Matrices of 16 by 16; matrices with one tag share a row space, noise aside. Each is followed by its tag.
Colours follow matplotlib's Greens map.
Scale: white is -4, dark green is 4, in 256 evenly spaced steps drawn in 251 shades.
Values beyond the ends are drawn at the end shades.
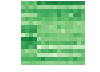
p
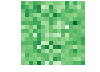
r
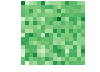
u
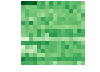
p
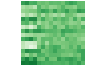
p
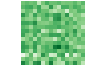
r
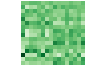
u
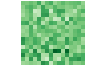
r
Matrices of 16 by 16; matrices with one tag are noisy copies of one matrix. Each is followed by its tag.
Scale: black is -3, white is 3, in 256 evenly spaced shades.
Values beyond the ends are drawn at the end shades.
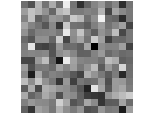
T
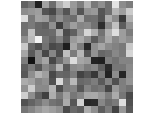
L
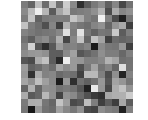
T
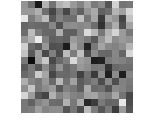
L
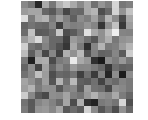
L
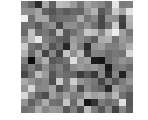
L
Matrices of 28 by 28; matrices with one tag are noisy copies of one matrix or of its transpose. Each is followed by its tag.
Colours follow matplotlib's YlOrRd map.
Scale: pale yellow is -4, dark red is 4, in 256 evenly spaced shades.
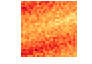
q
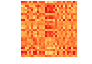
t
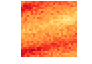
q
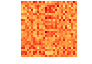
t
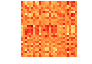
t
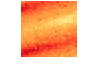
q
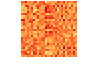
t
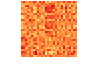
t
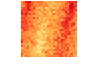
q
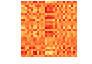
t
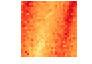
q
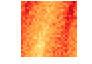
q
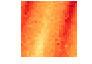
q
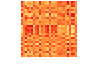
t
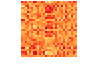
t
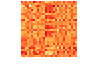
t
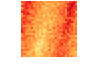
q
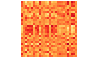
t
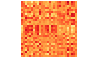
t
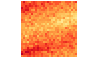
q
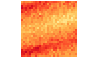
q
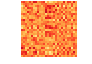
t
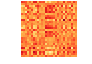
t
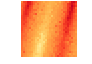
q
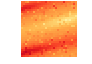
q
